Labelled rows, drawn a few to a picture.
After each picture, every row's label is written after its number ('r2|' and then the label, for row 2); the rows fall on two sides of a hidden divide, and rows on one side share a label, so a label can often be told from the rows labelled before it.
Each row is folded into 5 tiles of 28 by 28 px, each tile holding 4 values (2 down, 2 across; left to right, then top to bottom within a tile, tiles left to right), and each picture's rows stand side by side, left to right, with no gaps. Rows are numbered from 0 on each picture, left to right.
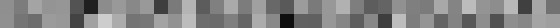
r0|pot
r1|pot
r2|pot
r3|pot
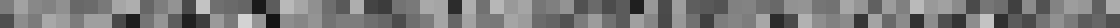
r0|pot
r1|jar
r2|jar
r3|pot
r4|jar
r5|pot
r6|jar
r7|jar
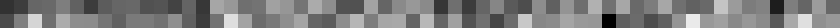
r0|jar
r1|jar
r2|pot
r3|jar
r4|jar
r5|pot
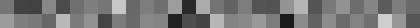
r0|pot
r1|jar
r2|pot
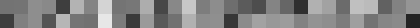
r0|pot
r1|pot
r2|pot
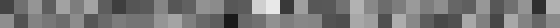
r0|jar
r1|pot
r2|jar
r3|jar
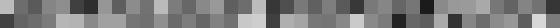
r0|pot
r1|pot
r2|jar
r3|pot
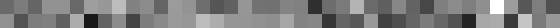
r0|pot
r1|pot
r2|jar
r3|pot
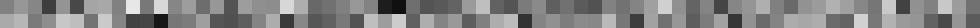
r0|pot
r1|pot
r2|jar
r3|jar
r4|pot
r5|pot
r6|pot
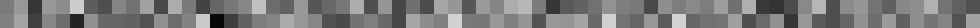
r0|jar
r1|pot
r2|jar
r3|jar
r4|pot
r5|pot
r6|jar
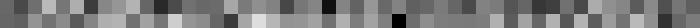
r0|pot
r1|pot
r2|jar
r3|jar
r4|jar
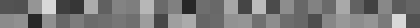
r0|pot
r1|jar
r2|pot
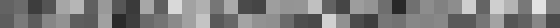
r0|jar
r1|pot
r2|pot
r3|pot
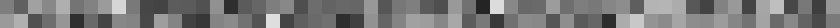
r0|pot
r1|jar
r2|jar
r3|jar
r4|pot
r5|jar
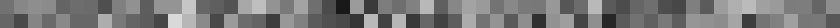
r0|pot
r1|pot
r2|jar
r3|pot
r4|jar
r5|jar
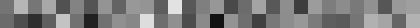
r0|pot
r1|jar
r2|jar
